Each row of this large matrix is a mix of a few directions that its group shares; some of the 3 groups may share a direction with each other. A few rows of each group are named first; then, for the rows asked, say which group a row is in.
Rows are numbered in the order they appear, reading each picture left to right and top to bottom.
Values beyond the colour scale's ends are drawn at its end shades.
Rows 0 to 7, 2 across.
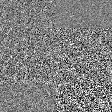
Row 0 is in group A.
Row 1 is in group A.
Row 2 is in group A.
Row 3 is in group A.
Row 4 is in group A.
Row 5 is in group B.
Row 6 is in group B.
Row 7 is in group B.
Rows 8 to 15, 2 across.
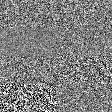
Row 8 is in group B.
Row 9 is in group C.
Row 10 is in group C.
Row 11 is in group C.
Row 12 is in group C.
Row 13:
B
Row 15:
B
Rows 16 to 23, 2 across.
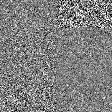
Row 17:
B
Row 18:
A
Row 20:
B
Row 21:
B
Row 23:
C
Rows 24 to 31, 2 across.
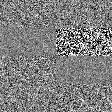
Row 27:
A
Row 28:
B
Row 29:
A
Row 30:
C
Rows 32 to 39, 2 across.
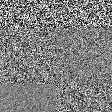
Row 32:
A
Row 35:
B
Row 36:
B
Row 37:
A
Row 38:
A
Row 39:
A
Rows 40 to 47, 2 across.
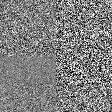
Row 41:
B
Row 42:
B
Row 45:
A
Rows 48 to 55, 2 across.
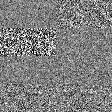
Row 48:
C
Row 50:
C
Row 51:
A
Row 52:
A
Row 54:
C
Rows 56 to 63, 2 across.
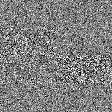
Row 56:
C
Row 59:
C
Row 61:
B
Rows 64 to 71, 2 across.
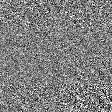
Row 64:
B
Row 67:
B
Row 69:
B
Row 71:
B
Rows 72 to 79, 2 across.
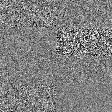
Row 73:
A
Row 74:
A
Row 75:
C
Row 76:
B
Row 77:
B
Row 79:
A
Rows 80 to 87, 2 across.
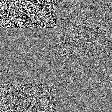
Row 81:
C
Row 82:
C
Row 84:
A
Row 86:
A
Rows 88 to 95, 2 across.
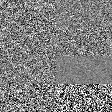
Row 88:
C
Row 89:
A
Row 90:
B
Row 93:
A
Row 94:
A
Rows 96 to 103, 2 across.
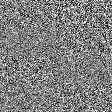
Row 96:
B
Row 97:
A
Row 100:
B
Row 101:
B
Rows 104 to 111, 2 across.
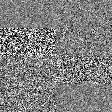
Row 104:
B
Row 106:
A
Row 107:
A
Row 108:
C
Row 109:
C
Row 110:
C
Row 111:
B
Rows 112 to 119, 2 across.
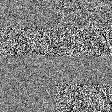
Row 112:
A
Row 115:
B
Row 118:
B
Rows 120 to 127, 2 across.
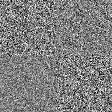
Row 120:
A
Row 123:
A
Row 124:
B
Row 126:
A
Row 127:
C
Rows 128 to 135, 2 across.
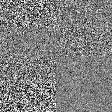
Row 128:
B
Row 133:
A
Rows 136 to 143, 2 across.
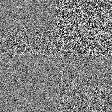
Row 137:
C
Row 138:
A
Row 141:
A
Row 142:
A
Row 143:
C
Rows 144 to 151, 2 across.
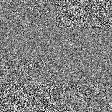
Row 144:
B
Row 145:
A
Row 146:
A
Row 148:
C
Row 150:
B
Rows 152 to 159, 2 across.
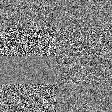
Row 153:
A
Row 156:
B
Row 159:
C
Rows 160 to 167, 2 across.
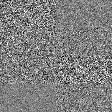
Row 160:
B
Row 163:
A
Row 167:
A
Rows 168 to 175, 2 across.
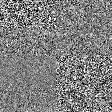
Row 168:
C
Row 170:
C
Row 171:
C
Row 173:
A
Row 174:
A
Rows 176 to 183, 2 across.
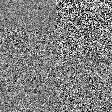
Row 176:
C
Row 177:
C
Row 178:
A
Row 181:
C
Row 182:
C
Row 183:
A
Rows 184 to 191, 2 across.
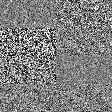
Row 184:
A
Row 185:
C
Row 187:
B
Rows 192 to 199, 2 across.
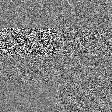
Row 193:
B
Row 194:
B
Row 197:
C
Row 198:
A
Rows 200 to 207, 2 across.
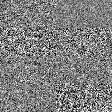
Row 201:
C
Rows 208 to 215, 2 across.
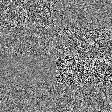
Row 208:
A
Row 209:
A
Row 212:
B
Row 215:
B
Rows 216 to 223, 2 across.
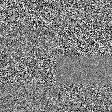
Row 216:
C
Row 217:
A
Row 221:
C
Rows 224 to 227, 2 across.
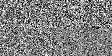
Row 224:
A
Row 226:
B
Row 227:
A
